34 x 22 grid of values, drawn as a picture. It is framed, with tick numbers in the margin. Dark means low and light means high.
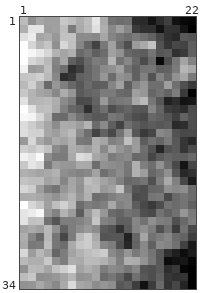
The texture is blotchy. There are no regular stripes. Values rise toward the left.
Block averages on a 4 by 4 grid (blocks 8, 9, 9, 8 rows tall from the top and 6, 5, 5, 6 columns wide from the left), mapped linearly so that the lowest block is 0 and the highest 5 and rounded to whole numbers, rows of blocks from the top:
5 3 2 1 | 5 2 2 1 | 5 4 2 1 | 4 4 2 0
